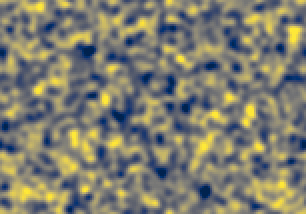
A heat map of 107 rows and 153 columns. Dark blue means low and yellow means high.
No regular stripes run through it. The centre is the ninth with the lowest average. The field is mottled with small blotches. There is no overall slope. Neither half mirrors the other. No seam splits the table. There are no lone odd cells. No single row or column stands out from its neighbours. The values follow a bell shape.
